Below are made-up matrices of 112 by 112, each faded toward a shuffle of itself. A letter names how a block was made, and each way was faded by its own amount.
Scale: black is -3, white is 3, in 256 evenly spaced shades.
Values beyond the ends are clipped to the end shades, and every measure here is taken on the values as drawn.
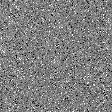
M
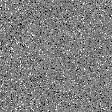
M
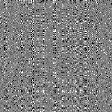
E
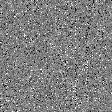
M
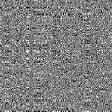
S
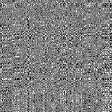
E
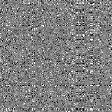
S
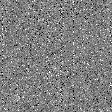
M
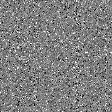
M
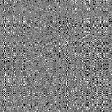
E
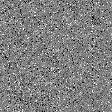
M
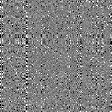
E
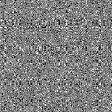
S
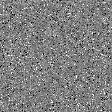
M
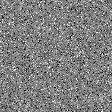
M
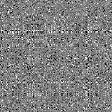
S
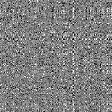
S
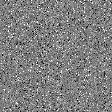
M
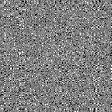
S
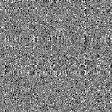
S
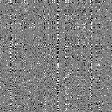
E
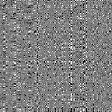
E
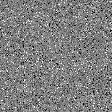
M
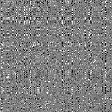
E
